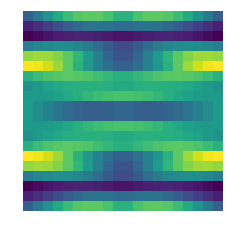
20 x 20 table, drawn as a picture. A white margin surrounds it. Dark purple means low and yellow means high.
Mirror symmetry: left to right and top to bottom. Grain: streaks across. Average level on the scale: 50%.
